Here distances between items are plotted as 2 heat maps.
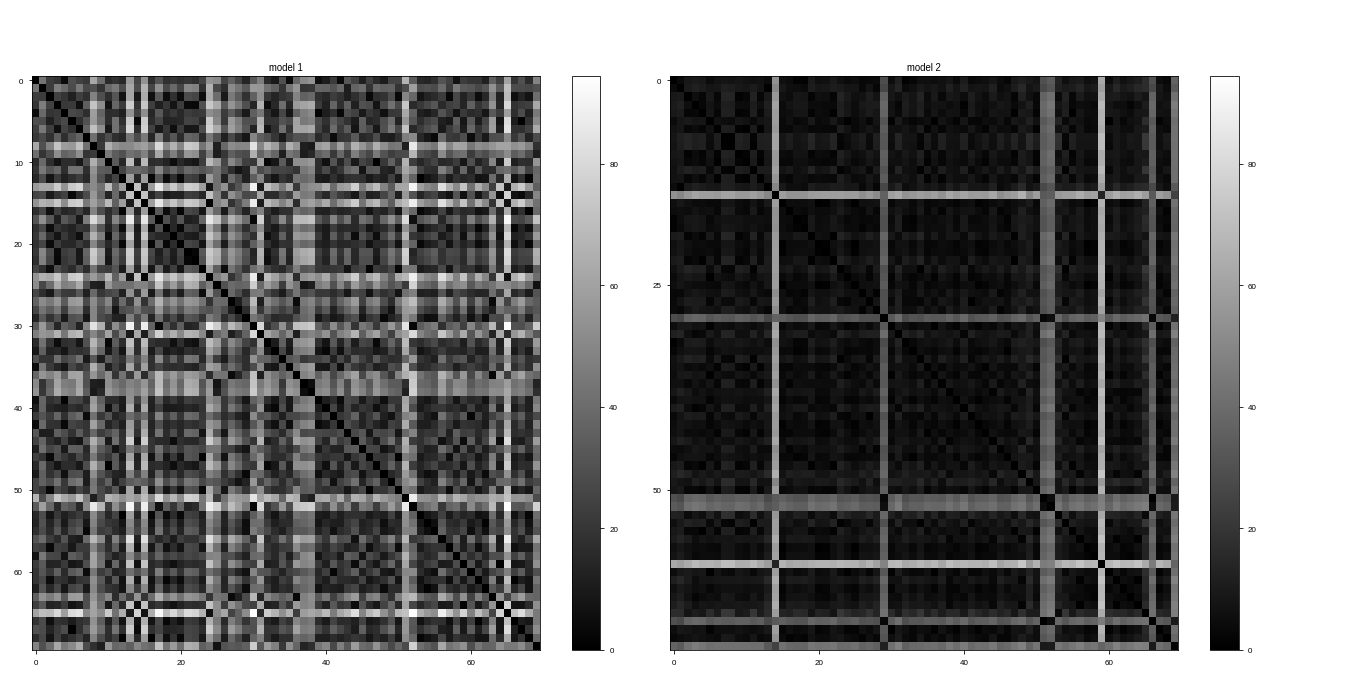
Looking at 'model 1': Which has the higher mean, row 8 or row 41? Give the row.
8
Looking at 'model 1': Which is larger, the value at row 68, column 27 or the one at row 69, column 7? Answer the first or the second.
the first
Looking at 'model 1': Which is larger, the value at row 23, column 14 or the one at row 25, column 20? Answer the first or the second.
the second
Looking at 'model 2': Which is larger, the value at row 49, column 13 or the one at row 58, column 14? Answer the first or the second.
the second
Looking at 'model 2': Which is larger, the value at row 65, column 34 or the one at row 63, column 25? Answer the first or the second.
the first
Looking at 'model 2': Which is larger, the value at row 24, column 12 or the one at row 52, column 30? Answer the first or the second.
the second
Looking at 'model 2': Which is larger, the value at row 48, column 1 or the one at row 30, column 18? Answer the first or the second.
the first
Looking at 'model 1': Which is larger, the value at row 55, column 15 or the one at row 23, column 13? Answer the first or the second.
the second
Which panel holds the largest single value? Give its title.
model 1
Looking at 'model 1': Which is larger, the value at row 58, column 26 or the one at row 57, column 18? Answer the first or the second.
the first
